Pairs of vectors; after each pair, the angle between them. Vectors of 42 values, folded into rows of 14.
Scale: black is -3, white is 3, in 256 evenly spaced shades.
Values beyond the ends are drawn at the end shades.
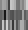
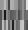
nearly parallel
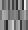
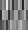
partly aligned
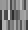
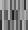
nearly parallel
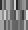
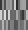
nearly parallel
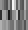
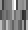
partly aligned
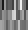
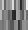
nearly opposite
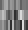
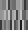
partly aligned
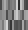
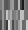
partly opposed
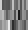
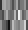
nearly opposite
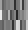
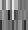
orthogonal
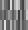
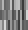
nearly parallel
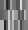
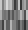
partly opposed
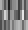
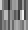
nearly parallel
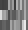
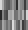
partly opposed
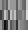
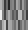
partly opposed
